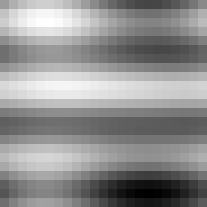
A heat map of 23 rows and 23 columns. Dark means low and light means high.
There are no lone odd cells. The ninth with the lowest average is the bottom right. Horizontal stripes repeat 3 times down the table. The top left is the ninth with the highest average.
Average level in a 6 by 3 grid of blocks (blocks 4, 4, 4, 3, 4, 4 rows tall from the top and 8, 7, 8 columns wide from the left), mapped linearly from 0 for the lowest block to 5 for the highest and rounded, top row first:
532 / 322 / 554 / 222 / 433 / 310
